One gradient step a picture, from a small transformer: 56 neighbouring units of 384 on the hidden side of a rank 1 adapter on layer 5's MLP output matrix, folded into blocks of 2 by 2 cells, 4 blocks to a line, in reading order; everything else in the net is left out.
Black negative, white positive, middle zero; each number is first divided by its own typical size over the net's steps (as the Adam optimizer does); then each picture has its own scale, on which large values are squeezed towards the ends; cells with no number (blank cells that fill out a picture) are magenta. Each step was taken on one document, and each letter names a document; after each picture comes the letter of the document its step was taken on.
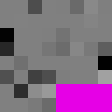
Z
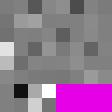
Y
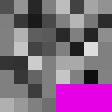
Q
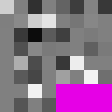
Q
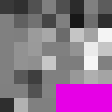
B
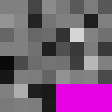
Y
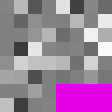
B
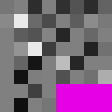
Q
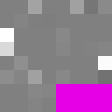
Z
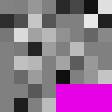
Q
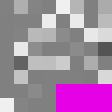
B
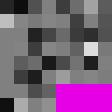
B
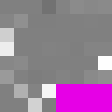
Z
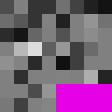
Q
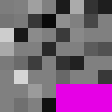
Q
